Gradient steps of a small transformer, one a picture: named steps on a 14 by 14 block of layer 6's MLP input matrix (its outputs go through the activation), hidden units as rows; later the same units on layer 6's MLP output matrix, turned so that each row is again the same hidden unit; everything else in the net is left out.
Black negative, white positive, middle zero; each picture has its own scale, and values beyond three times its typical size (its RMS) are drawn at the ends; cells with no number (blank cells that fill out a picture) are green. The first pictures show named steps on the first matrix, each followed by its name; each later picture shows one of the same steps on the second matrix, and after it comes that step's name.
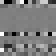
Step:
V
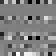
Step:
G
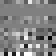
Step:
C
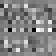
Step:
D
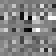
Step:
D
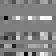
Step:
G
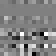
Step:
C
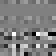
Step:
C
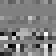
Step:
C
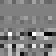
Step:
C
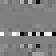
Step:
V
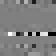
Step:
V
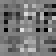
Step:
D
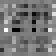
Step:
D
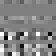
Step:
C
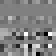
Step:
C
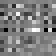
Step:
D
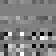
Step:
C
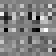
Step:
D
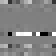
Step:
V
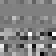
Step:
C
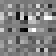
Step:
D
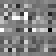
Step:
D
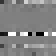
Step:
V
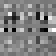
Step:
D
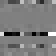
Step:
V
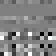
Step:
C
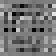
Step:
D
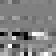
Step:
C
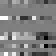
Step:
G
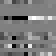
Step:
G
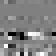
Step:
C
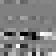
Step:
C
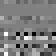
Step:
C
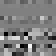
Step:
C
